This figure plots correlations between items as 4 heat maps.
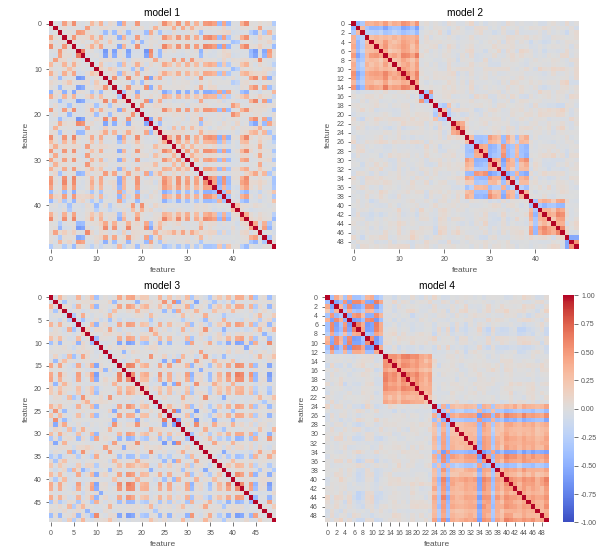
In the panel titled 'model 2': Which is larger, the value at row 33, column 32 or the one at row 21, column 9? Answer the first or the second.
the second
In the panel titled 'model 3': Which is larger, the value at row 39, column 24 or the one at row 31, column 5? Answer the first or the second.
the first
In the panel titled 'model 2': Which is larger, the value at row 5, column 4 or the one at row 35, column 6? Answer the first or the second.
the first
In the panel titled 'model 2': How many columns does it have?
50
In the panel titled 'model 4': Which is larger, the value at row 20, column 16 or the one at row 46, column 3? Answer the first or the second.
the first
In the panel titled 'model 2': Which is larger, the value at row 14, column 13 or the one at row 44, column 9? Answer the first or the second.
the first
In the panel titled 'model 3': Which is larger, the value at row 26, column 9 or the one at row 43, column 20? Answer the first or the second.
the first
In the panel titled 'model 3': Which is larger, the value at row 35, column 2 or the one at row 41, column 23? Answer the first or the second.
the second
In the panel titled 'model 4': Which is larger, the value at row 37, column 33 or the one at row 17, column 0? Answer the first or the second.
the second
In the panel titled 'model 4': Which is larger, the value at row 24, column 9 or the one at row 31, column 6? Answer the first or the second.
the first
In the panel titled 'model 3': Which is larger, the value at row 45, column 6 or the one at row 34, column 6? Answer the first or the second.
the second
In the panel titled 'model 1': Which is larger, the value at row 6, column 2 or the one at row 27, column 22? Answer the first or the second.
the first
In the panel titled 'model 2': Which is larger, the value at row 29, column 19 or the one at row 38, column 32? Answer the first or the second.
the second
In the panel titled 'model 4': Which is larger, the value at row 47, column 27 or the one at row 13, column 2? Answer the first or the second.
the second
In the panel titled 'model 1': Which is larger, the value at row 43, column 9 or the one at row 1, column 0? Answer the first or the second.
the first
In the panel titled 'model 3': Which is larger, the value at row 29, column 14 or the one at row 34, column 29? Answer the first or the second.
the second
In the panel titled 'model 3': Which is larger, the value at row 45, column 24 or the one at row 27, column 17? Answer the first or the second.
the second
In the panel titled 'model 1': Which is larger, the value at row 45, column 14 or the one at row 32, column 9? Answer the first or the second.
the first
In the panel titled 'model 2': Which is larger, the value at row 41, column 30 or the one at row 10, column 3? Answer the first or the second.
the second
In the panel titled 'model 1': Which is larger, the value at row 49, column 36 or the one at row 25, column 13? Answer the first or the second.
the second
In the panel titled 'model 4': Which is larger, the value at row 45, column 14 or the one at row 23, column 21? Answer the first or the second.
the second
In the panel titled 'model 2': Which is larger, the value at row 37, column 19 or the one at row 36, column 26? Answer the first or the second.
the first
